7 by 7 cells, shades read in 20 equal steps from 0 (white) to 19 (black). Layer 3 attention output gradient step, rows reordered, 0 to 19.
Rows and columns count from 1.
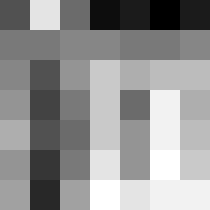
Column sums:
61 83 66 41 62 37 47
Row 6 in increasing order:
0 2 4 8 8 10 15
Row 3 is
9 13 8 4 6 5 5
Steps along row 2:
same down same up same down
